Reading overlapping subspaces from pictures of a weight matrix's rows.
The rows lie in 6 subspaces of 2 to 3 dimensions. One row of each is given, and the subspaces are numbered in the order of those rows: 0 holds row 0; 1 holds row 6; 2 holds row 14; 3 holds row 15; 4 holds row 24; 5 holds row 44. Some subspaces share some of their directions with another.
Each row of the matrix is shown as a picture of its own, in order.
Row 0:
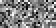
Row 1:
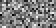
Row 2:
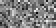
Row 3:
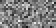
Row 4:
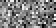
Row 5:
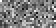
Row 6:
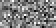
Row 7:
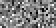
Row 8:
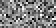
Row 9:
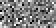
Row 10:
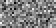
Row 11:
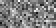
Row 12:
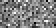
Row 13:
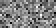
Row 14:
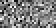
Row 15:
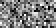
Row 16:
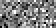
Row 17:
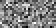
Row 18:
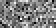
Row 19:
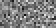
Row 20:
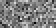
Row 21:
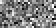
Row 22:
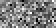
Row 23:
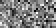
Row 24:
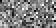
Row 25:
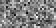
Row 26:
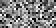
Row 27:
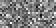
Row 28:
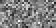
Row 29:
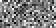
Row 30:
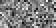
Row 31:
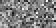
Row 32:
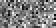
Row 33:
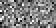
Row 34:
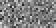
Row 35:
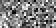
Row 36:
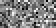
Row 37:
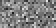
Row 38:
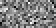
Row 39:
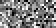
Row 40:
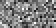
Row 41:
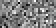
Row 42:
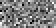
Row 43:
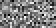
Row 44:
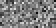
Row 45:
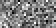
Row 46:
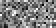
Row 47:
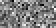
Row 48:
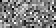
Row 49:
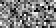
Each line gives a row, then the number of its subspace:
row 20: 0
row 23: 3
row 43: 1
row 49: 3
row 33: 2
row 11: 3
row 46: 5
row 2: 3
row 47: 2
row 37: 3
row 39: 4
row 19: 1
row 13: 1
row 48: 4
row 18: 0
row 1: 5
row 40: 0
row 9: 2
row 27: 1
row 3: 0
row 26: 1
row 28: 0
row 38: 2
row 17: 0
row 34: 2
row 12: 4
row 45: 5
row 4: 2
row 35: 5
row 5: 4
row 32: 2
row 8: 1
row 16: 5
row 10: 5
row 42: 2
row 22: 0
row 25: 0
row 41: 5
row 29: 4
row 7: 5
